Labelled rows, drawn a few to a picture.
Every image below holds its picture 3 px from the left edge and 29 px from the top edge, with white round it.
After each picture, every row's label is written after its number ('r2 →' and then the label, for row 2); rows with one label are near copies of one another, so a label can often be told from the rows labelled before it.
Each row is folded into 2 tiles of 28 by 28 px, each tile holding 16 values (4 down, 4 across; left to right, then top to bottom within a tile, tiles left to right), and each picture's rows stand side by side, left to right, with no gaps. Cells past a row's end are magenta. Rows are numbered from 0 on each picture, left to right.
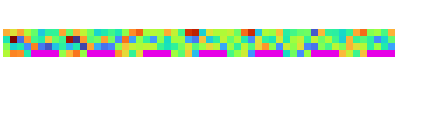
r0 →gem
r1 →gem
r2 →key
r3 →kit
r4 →kit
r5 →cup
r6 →key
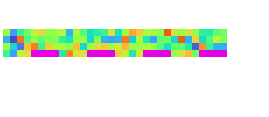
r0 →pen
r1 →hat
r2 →key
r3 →gem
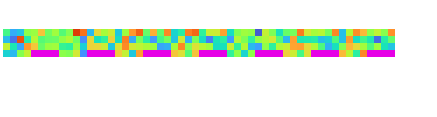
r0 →pen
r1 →kit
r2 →key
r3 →key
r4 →cup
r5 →key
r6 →key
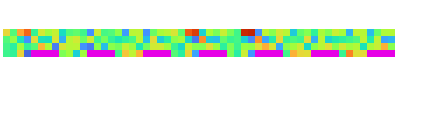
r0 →kit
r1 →cup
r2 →hat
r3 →kit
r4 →kit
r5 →hat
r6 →hat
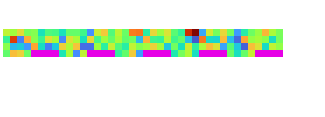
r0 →gem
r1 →cup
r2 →kit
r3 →kit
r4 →pen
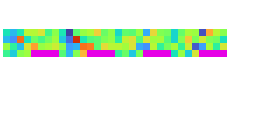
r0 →pen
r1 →pen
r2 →cup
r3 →cup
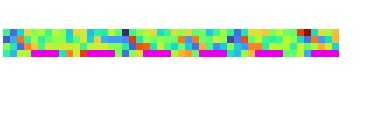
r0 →pen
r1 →hat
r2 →pen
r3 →gem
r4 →pen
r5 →kit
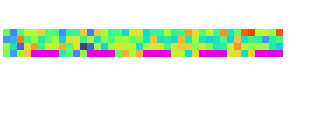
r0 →pen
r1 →cup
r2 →hat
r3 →key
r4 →key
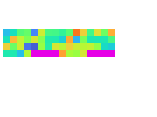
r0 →cup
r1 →key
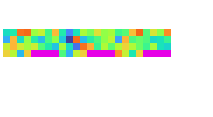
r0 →key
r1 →pen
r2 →key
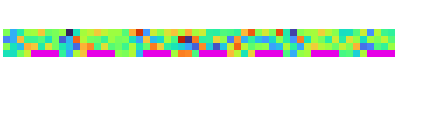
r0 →pen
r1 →pen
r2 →kit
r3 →gem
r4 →key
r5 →pen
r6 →cup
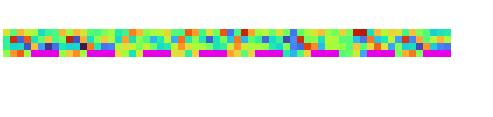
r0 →gem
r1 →gem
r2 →key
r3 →key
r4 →key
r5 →pen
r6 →kit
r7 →gem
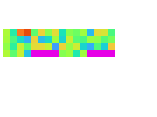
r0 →kit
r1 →cup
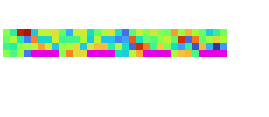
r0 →kit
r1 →hat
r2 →pen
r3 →gem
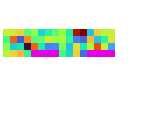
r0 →gem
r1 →kit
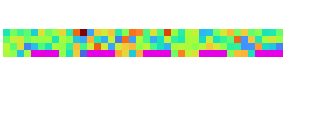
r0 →cup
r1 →kit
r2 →key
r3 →hat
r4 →gem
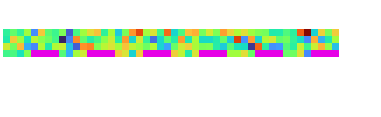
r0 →cup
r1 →pen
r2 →key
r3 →key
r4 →gem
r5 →kit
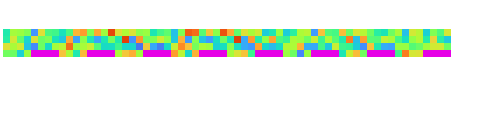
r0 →cup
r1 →key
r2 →gem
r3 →key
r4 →gem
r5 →cup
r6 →gem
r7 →hat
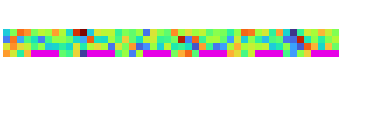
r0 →key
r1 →kit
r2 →cup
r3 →gem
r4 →key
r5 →pen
